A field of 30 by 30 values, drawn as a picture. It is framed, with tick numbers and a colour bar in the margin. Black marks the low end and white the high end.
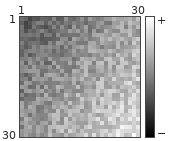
The halves do not mirror each other. The histogram is bell-shaped. The grain is fine, like static. The ninth with the highest average is the bottom right. The ninth with the lowest average is the top left. There is an overall slope up to the bottom right.
